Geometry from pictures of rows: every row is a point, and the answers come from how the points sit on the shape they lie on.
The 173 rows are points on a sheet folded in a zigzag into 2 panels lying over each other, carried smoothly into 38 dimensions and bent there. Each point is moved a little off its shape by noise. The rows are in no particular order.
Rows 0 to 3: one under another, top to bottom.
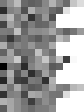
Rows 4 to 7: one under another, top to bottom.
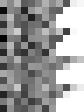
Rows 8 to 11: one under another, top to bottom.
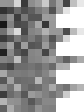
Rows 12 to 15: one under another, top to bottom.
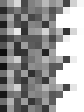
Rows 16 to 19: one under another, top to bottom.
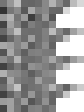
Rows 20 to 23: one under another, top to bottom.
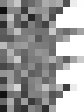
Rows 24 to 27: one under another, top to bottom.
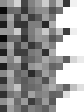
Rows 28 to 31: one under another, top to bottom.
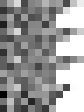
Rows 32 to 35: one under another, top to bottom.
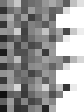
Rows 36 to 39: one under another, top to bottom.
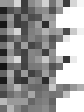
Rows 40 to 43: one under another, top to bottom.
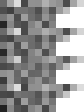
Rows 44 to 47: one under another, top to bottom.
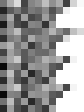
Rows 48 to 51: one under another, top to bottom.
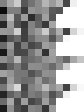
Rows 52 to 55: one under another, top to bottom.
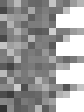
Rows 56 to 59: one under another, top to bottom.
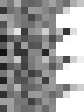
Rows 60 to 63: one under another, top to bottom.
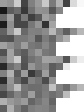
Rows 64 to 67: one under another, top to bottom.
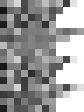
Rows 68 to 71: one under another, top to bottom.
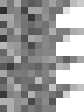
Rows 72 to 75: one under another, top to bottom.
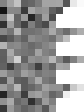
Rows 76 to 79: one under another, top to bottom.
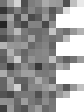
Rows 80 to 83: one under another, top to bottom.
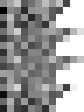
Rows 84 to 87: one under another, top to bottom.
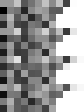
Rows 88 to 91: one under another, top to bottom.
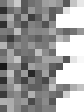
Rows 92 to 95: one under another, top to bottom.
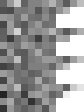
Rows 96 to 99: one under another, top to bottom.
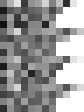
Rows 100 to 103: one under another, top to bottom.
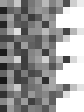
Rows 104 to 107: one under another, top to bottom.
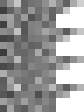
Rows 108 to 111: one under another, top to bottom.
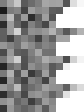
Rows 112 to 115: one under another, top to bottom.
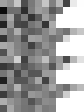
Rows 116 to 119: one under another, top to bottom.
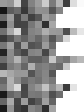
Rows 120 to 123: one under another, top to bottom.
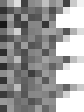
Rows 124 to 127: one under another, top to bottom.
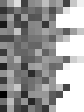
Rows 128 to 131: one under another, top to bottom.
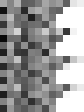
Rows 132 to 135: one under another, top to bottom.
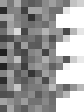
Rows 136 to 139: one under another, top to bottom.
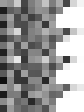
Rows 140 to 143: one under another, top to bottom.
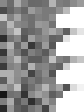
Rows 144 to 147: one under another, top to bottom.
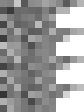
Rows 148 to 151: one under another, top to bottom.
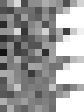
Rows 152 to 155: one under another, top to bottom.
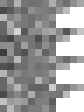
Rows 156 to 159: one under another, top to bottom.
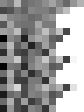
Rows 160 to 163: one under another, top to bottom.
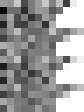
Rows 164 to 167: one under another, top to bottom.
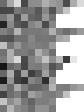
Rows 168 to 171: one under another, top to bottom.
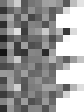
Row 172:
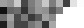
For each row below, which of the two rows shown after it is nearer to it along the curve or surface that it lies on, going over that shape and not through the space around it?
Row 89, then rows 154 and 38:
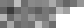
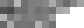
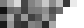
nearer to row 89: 154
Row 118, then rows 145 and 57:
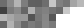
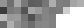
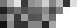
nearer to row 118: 57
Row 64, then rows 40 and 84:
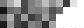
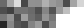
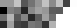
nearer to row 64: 84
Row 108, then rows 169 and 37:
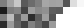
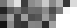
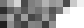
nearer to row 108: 37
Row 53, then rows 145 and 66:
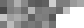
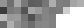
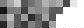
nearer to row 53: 66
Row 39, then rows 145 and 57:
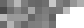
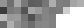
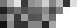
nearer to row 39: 57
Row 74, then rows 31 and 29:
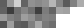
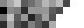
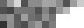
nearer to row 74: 29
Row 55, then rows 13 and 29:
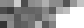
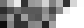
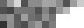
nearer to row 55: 13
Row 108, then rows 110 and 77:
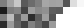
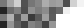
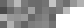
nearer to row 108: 110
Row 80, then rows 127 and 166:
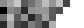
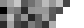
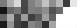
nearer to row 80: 127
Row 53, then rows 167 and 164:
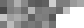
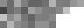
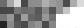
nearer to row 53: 164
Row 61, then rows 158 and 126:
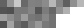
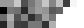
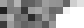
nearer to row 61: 158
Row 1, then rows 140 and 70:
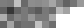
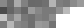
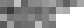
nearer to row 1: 70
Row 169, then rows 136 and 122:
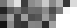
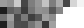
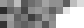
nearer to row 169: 136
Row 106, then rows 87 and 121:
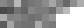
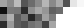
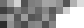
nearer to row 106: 87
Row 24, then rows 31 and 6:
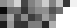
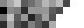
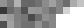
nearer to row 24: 31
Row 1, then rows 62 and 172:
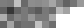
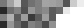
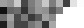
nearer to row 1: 172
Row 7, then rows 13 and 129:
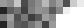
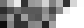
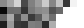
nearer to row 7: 129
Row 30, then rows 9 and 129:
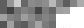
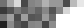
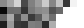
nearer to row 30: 9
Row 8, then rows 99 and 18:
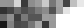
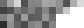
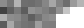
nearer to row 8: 18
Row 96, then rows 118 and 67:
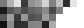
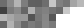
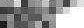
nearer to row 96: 67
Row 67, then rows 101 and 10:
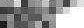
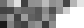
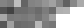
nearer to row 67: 10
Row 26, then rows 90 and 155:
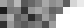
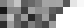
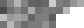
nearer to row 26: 90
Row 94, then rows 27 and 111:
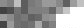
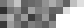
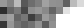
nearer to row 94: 111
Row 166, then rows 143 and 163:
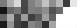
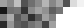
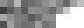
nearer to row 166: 143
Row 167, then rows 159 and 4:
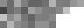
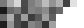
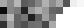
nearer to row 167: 4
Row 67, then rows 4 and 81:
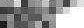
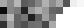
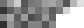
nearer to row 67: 4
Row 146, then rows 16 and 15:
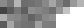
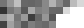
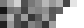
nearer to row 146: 15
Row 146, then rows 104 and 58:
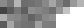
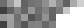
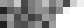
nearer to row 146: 58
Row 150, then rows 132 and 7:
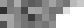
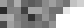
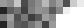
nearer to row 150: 132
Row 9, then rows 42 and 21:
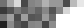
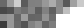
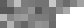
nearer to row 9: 42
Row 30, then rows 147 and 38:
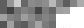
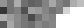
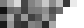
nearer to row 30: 38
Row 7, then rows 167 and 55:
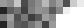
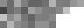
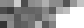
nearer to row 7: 55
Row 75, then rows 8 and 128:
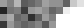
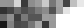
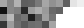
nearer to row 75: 128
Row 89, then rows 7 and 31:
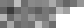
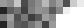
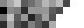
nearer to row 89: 7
